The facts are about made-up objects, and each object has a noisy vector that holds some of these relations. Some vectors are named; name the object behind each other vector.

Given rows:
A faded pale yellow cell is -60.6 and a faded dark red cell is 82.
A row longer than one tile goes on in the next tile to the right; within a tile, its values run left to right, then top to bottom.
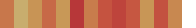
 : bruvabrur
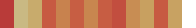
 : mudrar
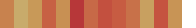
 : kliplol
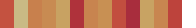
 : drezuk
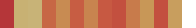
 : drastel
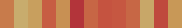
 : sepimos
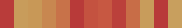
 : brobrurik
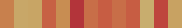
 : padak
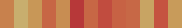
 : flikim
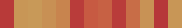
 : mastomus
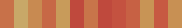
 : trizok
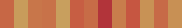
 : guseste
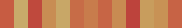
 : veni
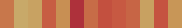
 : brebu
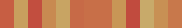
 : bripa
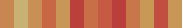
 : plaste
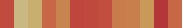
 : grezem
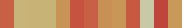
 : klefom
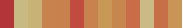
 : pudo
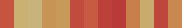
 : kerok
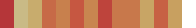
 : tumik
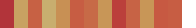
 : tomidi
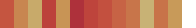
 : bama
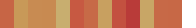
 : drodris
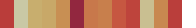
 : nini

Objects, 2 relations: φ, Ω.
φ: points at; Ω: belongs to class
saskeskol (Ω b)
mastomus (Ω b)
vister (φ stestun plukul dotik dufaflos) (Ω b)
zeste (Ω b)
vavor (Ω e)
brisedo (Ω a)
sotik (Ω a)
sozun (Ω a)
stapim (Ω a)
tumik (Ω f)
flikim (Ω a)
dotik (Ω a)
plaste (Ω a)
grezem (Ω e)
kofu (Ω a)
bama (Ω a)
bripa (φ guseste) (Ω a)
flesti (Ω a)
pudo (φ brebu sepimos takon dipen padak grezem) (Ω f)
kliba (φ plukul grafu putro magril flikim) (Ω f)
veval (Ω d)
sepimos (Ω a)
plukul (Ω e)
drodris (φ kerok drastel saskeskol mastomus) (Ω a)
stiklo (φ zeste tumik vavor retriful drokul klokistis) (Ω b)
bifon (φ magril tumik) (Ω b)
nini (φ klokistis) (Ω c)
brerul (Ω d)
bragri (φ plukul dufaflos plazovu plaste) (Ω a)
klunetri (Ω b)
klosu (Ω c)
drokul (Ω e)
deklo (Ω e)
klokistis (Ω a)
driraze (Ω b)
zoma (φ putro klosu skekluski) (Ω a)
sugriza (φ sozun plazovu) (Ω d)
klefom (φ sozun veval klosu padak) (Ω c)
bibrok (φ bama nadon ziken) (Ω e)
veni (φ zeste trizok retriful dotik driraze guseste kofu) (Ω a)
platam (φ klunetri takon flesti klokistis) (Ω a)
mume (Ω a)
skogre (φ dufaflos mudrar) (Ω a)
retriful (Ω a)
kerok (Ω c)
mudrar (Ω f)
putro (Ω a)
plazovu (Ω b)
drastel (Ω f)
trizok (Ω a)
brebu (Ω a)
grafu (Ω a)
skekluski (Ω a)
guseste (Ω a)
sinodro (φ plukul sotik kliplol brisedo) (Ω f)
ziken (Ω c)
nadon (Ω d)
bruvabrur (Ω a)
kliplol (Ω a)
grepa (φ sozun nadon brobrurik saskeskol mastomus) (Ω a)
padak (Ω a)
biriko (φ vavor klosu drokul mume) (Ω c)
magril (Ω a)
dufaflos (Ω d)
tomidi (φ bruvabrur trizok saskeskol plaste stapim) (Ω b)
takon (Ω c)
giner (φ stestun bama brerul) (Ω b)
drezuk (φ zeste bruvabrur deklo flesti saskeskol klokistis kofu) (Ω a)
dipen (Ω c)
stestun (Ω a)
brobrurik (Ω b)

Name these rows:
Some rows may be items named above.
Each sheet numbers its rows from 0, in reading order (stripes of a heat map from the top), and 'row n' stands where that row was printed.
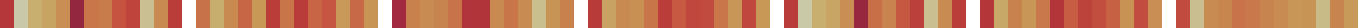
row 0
nini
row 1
retriful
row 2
giner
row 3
driraze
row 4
nini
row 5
zeste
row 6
kliba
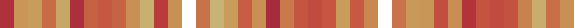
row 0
nadon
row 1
flesti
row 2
stestun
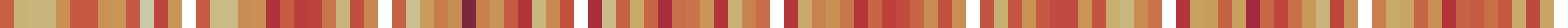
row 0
klefom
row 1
takon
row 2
platam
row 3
stiklo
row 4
zeste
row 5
vister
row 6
brerul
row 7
padak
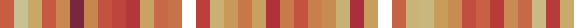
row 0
klokistis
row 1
veval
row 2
klosu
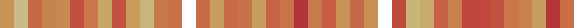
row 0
bragri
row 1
guseste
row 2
grezem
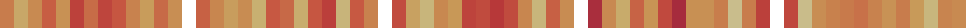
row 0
dotik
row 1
grepa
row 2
ziken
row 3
bibrok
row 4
sinodro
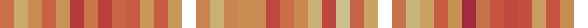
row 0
retriful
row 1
zoma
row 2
flesti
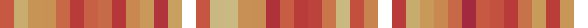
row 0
plazovu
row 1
takon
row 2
klunetri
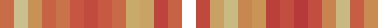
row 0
plukul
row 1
ziken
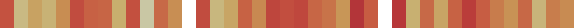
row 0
biriko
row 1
deklo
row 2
bifon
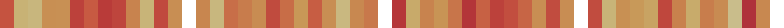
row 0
dipen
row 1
skogre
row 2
zeste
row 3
sugriza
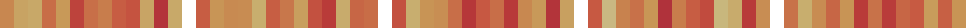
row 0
sozun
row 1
drodris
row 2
plazovu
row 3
dufaflos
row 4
retriful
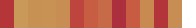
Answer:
saskeskol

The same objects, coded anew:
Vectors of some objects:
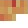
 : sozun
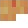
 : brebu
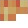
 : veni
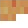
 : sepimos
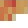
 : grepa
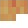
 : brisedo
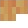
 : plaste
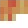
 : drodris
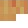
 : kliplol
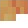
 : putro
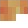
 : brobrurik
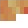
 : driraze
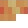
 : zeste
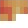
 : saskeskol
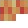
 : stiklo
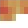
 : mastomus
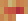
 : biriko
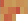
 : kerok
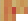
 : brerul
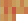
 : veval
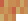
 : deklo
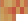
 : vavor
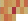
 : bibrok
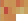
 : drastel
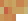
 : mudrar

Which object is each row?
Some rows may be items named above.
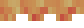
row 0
klunetri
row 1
ziken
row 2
ziken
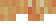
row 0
dotik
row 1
giner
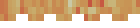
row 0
plazovu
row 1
dotik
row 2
vister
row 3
bripa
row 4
stestun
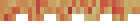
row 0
ziken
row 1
drezuk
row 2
bibrok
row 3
kliba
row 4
tomidi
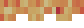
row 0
bripa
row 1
bragri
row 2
bifon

